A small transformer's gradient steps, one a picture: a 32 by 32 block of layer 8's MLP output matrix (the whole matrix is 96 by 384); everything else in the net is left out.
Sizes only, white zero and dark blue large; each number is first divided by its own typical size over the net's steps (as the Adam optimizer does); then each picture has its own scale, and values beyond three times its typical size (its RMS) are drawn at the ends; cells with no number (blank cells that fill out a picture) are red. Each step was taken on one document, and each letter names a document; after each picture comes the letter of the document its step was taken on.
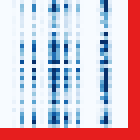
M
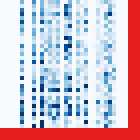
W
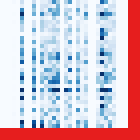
W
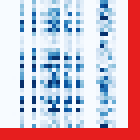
M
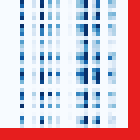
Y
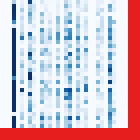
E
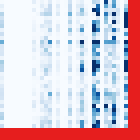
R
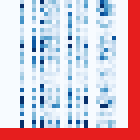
W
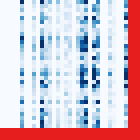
Y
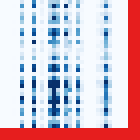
M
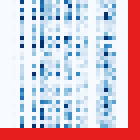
W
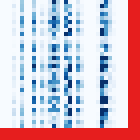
M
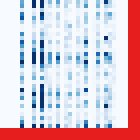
W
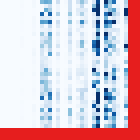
R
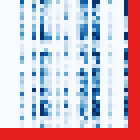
Y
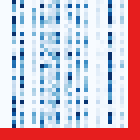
E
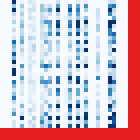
E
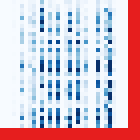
E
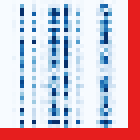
M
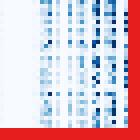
R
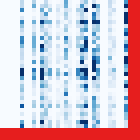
Y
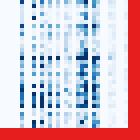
Y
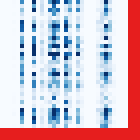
M
